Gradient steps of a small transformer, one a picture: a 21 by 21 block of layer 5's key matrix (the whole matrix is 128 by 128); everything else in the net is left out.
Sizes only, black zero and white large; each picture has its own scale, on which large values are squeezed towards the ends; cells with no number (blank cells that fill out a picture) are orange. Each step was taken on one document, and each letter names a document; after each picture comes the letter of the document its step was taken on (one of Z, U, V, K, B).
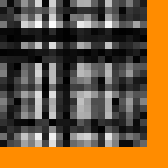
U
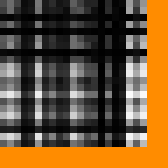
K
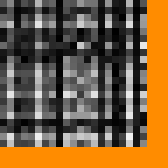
U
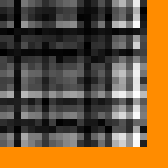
U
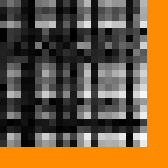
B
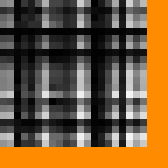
U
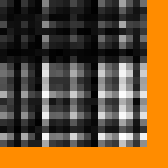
K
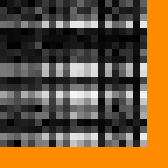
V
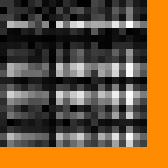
V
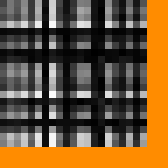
U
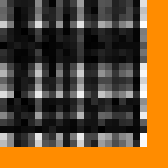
B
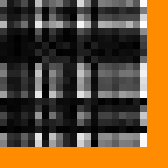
B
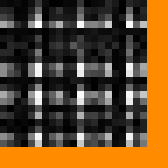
V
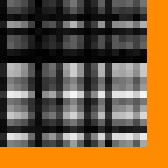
K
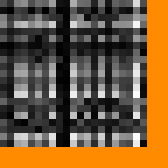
B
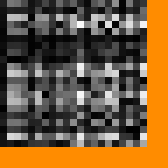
V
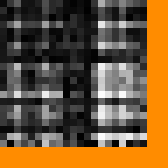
K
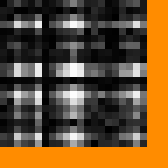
V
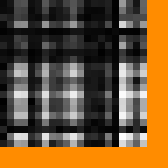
K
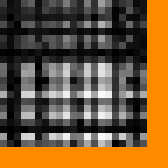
K
